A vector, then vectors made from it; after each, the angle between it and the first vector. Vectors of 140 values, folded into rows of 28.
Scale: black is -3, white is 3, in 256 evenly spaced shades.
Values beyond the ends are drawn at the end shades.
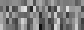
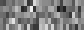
partly opposed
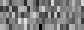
partly aligned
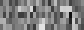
orthogonal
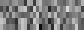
nearly parallel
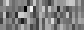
partly opposed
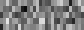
partly opposed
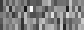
partly opposed
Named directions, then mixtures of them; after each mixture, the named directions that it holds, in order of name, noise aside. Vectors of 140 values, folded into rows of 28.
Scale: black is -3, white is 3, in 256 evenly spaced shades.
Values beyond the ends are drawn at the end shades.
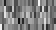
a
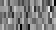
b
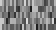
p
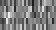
a, b, p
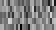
b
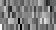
a, b, p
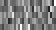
b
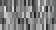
a, p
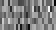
b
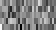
a, b, p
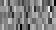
b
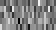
a, b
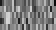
a, b, p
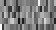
a, p
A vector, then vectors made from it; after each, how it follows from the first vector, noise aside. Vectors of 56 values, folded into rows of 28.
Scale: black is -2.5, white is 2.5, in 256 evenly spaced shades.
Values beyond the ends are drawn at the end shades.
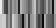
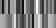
wrapped around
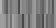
shrunk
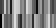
wrapped around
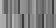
shrunk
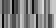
reversed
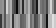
wrapped around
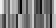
wrapped around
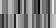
wrapped around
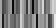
reversed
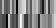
wrapped around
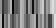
reversed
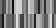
wrapped around
